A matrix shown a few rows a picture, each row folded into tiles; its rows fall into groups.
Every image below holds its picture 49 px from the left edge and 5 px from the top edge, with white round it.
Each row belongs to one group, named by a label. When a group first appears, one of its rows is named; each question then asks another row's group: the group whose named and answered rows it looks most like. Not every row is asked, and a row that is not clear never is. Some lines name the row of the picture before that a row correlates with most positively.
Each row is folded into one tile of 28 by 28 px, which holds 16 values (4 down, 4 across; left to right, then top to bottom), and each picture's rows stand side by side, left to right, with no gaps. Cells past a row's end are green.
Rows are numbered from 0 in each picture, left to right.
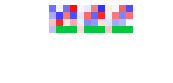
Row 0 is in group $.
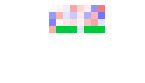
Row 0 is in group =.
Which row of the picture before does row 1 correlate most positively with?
0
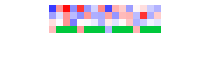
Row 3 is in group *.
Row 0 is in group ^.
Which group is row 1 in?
=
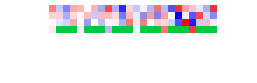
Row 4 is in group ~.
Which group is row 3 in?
$
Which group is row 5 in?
=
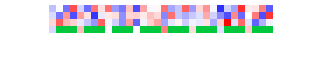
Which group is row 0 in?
$
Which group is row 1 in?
~
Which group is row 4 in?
=
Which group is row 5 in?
^
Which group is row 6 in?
$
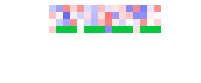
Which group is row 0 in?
~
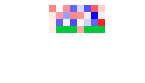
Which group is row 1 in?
~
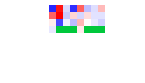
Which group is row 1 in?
=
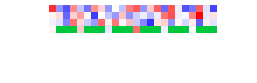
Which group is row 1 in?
~
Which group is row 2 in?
$
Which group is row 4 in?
*
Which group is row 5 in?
*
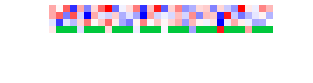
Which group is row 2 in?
=
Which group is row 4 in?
^
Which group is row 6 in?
=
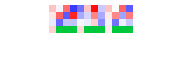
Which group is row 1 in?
^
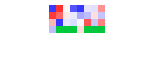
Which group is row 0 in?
*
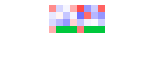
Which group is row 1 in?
=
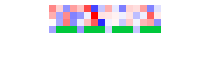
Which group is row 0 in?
$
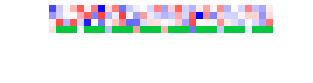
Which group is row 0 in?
$
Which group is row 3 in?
=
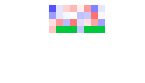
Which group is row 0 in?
$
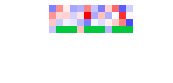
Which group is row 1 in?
*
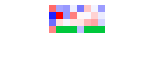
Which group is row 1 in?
^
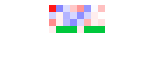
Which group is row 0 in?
=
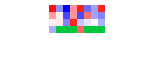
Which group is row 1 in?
=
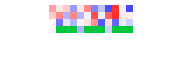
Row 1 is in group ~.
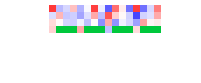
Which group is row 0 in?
=
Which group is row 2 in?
*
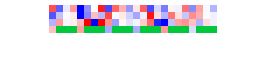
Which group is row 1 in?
$
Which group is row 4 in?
=
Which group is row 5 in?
*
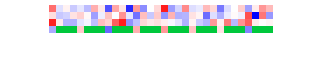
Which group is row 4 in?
=
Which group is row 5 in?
~
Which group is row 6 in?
$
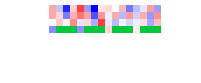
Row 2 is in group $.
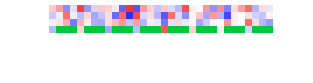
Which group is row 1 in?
=
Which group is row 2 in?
$
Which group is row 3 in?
*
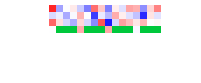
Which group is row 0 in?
=
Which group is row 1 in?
~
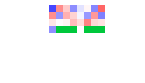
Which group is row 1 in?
$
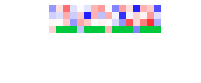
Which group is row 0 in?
^
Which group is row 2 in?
~
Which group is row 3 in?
^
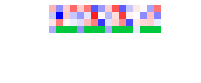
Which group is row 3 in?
$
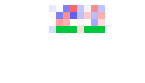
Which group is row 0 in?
$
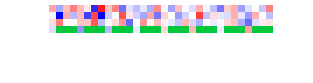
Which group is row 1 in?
$
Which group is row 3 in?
$
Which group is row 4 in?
~
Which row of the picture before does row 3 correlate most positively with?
0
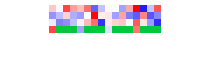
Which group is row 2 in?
$
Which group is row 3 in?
=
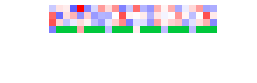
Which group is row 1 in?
=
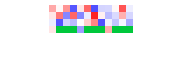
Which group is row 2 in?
^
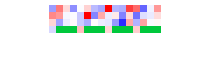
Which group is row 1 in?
*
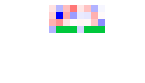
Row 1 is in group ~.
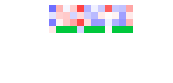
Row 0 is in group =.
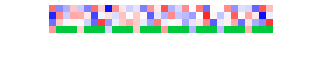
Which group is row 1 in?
~
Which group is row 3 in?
~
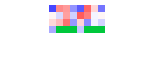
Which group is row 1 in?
*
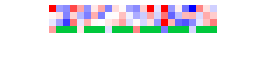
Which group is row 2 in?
^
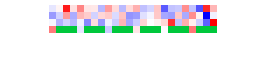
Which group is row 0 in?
^
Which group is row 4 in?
$
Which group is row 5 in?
~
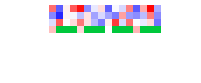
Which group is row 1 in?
=
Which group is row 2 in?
$
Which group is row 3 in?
^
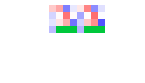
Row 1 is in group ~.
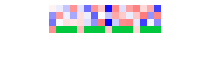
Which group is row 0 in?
=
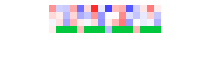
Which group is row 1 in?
^
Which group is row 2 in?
^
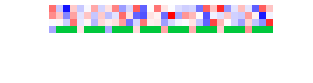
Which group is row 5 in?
~
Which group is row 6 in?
=
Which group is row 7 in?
~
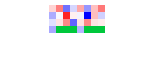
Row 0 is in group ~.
